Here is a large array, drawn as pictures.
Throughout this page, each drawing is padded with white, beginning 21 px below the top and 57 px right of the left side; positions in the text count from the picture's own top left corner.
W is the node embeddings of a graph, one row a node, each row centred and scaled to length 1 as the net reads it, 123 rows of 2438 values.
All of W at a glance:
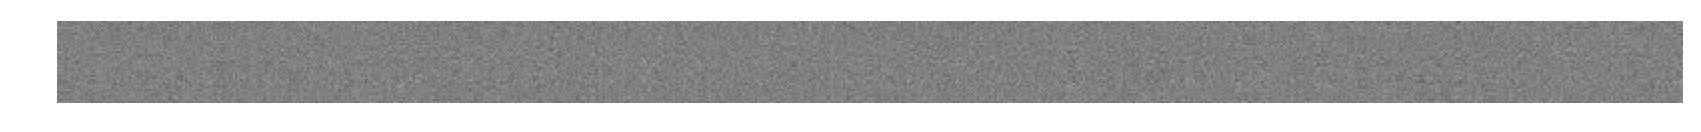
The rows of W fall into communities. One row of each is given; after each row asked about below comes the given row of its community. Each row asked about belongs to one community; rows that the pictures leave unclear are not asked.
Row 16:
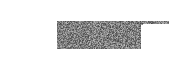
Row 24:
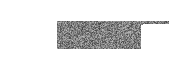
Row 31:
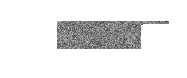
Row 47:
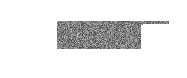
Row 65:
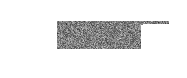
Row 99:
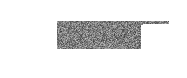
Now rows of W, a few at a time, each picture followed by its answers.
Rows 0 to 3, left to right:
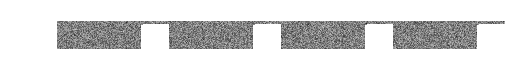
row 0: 24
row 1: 16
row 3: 99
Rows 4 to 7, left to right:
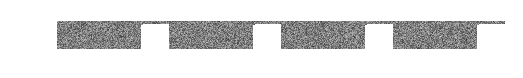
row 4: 47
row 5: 16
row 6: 31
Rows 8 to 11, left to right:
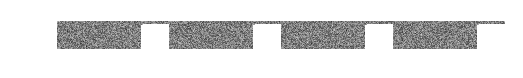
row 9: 65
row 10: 99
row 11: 65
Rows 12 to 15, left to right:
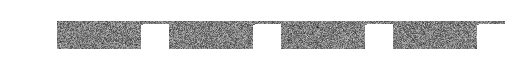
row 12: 16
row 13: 31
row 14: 65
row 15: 65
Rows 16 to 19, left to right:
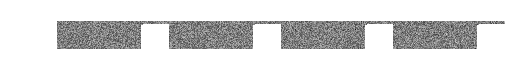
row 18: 24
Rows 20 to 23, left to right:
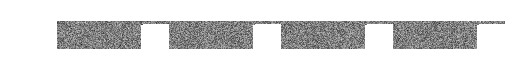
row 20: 65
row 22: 31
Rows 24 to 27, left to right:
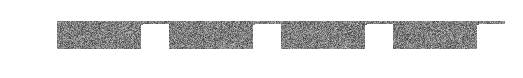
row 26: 99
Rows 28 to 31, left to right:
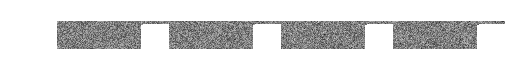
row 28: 99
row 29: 16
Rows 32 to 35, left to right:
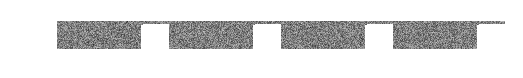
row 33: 99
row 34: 31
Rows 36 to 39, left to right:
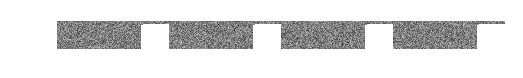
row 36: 24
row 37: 65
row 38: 47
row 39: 16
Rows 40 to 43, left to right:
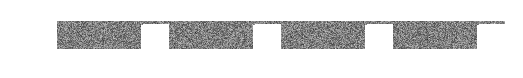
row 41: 65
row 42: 24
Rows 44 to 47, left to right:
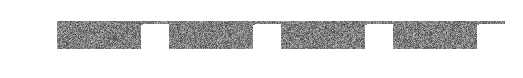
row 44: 16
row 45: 31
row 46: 65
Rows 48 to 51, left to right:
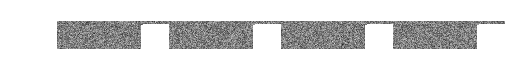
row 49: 65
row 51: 65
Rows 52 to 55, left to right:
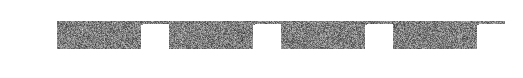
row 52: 65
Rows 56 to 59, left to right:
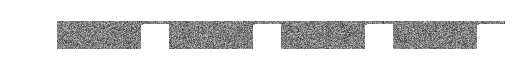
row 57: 16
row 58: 99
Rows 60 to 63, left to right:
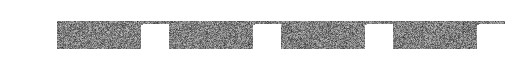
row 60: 47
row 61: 47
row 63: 16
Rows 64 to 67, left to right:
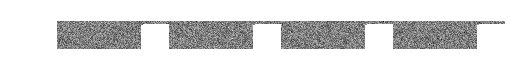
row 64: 16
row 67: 65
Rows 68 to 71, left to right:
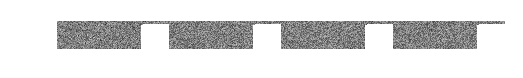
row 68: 16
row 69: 99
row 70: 24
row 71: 31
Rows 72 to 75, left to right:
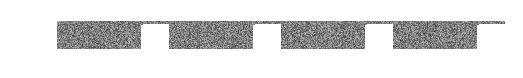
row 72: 31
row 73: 24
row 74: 47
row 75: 31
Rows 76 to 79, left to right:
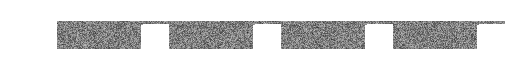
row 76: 47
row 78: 65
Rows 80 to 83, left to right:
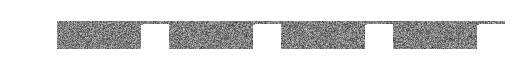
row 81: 47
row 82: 65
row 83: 16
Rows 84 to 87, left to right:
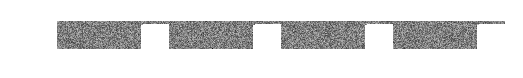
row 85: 47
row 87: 16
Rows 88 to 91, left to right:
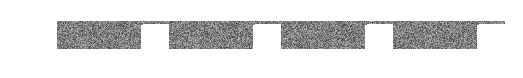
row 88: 47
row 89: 47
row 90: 99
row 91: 16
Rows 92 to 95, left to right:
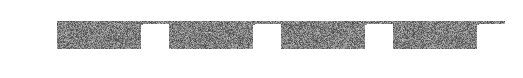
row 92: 16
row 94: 65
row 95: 24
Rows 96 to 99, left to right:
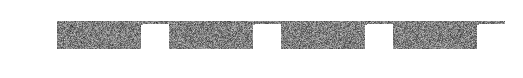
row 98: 24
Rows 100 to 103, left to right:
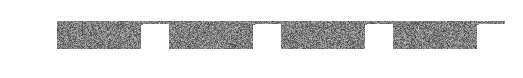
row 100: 47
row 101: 24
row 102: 24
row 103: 65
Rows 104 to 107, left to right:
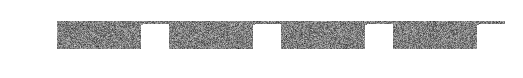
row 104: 65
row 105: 24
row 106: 24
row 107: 31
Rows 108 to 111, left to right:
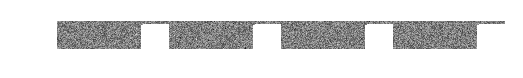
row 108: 99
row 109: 16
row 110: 16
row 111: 99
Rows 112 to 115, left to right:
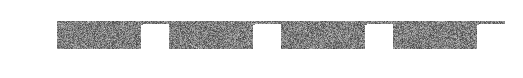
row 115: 99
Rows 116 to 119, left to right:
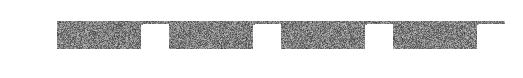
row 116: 47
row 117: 24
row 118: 16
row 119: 99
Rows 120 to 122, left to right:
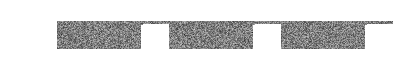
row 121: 65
